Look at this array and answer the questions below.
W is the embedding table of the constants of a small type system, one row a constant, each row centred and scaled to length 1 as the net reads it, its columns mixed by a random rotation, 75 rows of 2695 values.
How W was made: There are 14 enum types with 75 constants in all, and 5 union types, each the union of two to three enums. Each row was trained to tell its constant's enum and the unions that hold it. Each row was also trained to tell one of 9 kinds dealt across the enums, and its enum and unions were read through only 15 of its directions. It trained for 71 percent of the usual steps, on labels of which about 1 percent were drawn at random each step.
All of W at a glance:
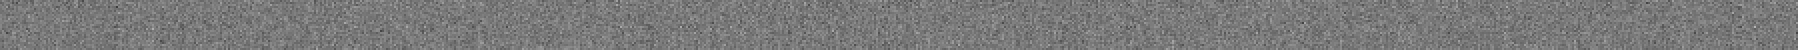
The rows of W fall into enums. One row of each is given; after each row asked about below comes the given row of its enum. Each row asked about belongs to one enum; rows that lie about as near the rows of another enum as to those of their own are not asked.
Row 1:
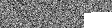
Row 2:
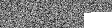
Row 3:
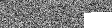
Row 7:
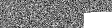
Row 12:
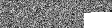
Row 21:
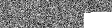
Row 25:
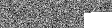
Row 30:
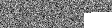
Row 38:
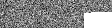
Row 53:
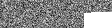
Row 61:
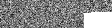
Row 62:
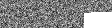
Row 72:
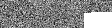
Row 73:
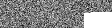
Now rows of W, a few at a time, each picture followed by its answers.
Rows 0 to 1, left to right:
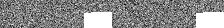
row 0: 38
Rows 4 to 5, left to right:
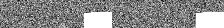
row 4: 1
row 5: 61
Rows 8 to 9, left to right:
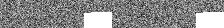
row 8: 21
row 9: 1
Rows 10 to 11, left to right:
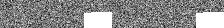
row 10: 38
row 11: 38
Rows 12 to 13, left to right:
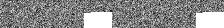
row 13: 25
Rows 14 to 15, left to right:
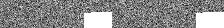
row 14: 1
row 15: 21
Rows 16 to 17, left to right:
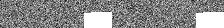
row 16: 2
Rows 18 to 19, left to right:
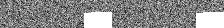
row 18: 61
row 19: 2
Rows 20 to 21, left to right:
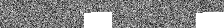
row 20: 1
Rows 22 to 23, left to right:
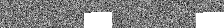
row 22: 25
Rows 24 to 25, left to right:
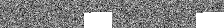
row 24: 30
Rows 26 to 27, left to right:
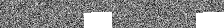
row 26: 7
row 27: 62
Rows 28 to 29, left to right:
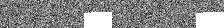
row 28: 53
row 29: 7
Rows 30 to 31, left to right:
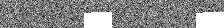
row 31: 21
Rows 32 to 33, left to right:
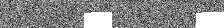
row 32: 25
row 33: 62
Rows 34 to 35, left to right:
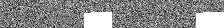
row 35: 62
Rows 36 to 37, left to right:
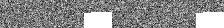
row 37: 61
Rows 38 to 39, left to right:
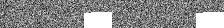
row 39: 73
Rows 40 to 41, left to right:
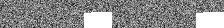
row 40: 38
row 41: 38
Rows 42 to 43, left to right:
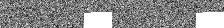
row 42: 62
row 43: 61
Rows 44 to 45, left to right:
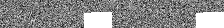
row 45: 7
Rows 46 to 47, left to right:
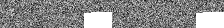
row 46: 3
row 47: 12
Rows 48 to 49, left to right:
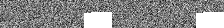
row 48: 73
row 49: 2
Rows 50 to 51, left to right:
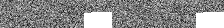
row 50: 73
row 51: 3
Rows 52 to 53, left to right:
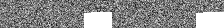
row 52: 12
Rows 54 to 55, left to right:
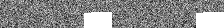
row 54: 7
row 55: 2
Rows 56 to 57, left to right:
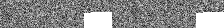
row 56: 21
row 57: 62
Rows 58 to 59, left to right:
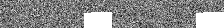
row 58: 73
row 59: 73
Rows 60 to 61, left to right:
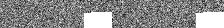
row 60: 72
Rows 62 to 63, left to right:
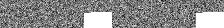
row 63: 61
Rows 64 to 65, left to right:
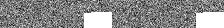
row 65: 30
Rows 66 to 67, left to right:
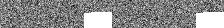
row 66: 61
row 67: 1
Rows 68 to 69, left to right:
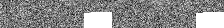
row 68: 12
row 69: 72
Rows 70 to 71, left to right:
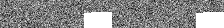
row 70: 73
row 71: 62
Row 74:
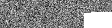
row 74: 1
